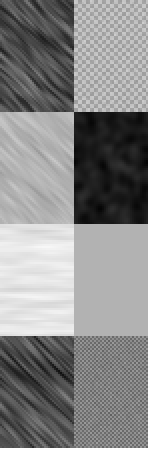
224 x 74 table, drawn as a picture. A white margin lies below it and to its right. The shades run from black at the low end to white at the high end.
It is made of 4 by 2 panels. Panel 1,1: low, slanting down to the right. Panel 1,2: high, checkered. Panel 2,1: high, slanting down to the right, faint in contrast. Panel 2,2: very low, blotchy, faint in contrast. Panel 3,1: very high, streaked across, faint in contrast. Panel 3,2: high, flat. Panel 4,1: low, slanting down to the right. Panel 4,2: middling, checkered.
